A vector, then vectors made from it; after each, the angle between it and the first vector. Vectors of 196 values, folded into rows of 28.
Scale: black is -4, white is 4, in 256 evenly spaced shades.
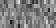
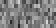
nearly parallel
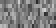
partly aligned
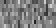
partly aligned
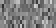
partly aligned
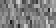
nearly parallel
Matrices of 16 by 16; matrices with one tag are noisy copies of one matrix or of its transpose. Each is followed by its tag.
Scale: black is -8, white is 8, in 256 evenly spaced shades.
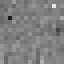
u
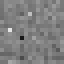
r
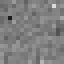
u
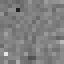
u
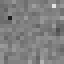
u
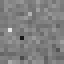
r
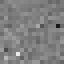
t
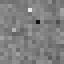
r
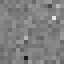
t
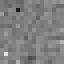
u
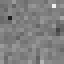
u
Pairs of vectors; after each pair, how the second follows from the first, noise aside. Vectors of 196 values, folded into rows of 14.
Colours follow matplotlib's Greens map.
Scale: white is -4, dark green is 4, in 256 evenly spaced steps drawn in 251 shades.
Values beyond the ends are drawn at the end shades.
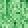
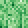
reversed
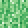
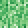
reversed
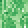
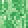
reversed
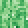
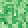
wrapped around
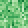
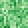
reversed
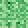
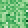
wrapped around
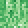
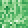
wrapped around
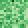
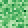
wrapped around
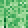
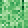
reversed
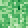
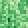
reversed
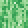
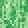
reversed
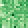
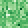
wrapped around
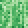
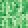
wrapped around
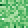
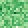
wrapped around
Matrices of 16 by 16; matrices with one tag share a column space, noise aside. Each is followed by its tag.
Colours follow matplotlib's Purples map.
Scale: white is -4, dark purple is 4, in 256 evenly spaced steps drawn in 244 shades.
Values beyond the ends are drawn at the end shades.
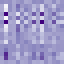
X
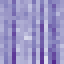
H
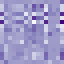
X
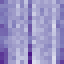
H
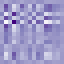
X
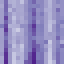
H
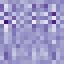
X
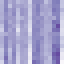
H
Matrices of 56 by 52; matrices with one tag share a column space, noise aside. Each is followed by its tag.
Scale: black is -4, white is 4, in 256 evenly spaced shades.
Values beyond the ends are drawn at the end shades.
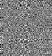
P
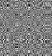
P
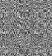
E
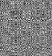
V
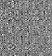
V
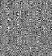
V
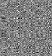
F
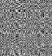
E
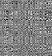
V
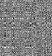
F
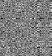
F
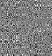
P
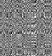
E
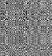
V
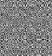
P
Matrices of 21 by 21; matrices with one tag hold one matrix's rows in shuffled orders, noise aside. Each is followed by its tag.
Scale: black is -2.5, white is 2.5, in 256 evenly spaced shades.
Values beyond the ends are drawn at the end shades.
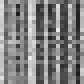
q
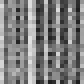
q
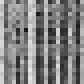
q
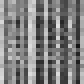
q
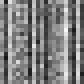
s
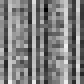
s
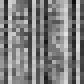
s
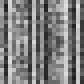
s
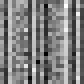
s
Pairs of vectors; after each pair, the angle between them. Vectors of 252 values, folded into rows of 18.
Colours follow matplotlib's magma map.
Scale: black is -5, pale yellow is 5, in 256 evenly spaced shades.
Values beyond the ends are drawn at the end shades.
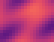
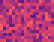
orthogonal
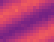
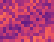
partly aligned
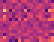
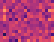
nearly parallel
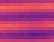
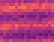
nearly parallel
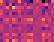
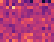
nearly parallel
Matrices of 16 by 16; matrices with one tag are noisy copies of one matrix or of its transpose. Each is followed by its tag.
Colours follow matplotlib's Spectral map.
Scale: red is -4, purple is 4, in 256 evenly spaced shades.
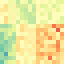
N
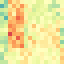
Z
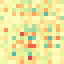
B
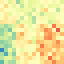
N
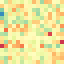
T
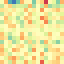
T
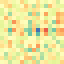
B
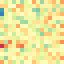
T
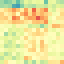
Z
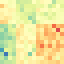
N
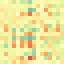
B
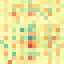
B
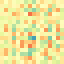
B
